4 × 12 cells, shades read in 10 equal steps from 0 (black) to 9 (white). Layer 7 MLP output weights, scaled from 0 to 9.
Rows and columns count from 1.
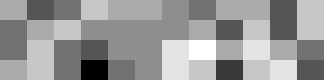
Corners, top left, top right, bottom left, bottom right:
6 7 6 3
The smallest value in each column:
4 3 4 0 4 5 5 4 2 6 3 3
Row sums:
63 63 69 61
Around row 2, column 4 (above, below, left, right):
7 3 7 5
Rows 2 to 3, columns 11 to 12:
3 7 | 6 4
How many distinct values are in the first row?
5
